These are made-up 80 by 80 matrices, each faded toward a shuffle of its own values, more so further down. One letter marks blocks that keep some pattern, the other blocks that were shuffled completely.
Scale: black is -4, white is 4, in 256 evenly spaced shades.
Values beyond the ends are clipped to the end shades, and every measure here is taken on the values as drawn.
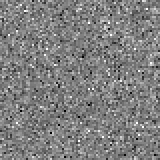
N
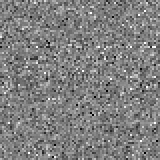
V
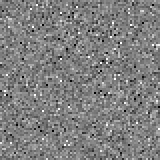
N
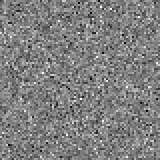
N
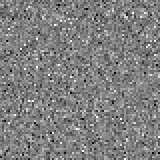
V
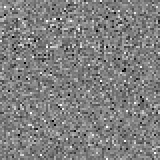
V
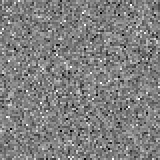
N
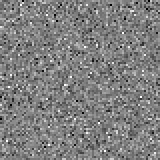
N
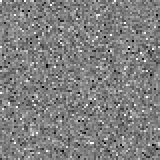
N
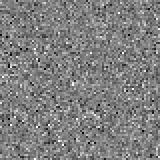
V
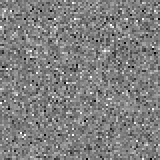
V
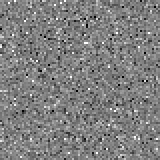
V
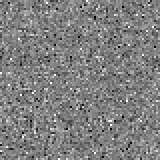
V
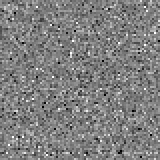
V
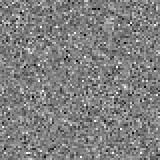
V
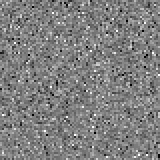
N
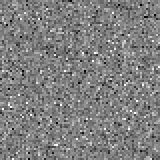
N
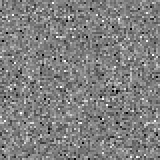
V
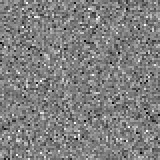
V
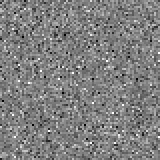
V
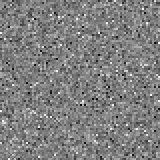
N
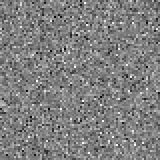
N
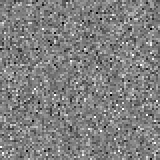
N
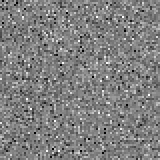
N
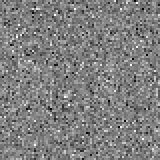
V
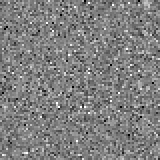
V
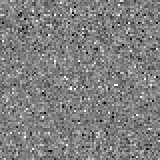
V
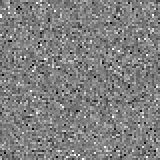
V
